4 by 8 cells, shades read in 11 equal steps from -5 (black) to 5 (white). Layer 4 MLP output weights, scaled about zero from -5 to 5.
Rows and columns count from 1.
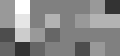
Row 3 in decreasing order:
3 1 0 0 0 0 -1 -2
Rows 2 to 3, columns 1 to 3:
1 4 0 / -2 3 1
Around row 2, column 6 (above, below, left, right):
0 0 0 2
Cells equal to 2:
3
